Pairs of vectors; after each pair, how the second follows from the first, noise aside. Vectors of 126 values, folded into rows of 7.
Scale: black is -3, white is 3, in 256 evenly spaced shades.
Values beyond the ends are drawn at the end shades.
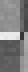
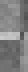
shrunk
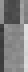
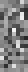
shuffled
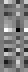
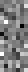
shuffled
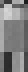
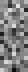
shuffled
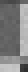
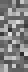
shuffled
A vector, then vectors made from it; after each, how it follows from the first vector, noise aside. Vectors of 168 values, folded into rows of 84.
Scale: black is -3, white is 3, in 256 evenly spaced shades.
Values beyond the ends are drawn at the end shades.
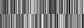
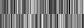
copied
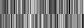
copied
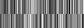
copied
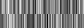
wrapped around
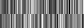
copied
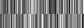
copied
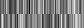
wrapped around
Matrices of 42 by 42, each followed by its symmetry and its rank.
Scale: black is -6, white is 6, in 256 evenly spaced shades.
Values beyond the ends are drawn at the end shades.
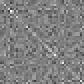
symmetric, rank five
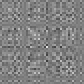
symmetric, rank three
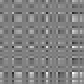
symmetric, rank one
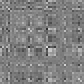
symmetric, rank three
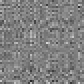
neither, rank five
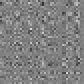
neither, rank five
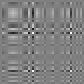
symmetric, rank one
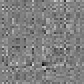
neither, rank five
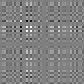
symmetric, rank one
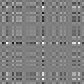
symmetric, rank one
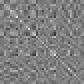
symmetric, rank five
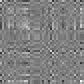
symmetric, rank three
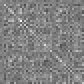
symmetric, rank five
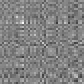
symmetric, rank three
